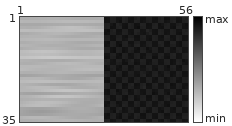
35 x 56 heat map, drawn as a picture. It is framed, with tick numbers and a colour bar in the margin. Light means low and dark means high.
The table splits into one row of 2 panels. Panel 1,1: low, streaked across, faint in contrast. Panel 1,2: very high, checkered, faint in contrast.
